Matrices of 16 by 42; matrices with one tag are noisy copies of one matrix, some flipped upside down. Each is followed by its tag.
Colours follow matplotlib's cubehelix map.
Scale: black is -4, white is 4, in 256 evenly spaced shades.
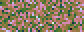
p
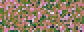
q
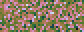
q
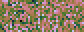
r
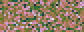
q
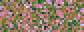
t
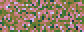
q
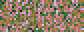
r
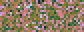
t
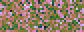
t
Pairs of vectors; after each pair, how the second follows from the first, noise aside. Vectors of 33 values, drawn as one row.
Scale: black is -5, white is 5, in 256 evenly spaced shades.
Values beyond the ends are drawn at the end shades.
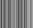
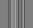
partly zeroed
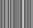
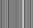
partly zeroed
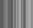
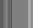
partly zeroed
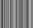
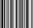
scaled up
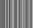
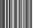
scaled up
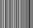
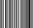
scaled up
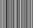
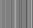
partly zeroed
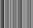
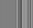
partly zeroed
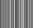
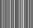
copied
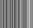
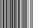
scaled up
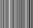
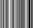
scaled up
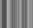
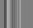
partly zeroed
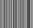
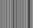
partly zeroed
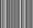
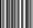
scaled up
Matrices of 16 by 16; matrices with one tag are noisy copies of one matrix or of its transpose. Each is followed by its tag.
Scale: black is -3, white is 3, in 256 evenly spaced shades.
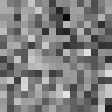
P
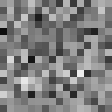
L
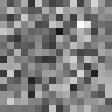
L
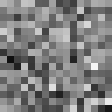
P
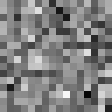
P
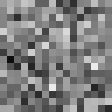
P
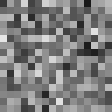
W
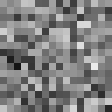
P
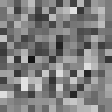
L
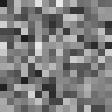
W
